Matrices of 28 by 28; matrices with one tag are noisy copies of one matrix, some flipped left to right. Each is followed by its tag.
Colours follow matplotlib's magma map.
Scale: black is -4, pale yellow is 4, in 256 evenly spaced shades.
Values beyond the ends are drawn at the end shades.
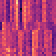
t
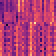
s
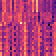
s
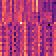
s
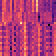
s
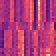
t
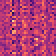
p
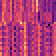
s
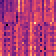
s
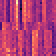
t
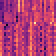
s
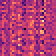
p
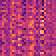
p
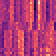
t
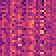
p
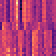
t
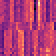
t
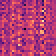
p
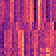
t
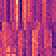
t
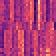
t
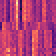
t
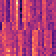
t
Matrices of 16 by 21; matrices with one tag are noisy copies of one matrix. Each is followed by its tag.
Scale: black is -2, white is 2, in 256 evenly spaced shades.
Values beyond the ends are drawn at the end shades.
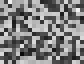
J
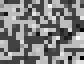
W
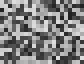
J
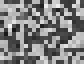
W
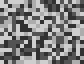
J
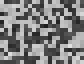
W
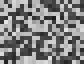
J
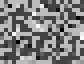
J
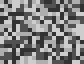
J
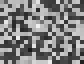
J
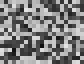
J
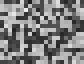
W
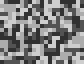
W
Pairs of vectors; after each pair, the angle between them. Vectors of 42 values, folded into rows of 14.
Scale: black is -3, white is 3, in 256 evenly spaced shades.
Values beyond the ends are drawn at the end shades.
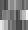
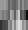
nearly opposite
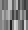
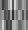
partly aligned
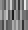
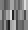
partly aligned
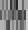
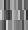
partly opposed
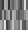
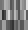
orthogonal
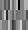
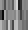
partly aligned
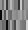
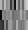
partly aligned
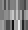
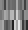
nearly parallel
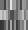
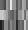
nearly parallel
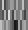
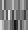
nearly parallel
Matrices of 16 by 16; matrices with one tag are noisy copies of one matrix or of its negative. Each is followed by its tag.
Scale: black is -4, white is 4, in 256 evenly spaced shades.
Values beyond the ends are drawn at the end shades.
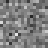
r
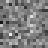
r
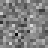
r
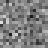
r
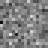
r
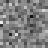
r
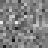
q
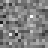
r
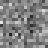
r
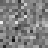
q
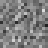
q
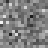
r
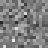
q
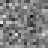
r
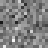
q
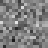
q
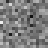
r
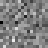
q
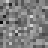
r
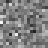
r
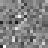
q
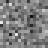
r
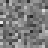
r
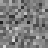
q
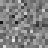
q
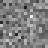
r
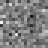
r
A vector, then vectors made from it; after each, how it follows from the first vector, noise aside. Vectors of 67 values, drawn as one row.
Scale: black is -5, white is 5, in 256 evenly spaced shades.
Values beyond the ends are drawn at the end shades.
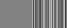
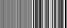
scaled up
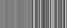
sign-scrambled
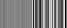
scaled up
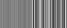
sign-scrambled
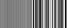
scaled up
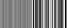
scaled up
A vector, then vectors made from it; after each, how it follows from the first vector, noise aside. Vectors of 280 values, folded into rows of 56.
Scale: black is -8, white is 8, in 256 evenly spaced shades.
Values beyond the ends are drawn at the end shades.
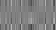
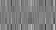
negated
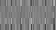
sign-scrambled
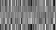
scaled up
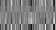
scaled up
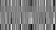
scaled up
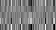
scaled up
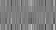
negated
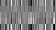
scaled up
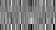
scaled up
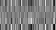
scaled up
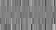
sign-scrambled
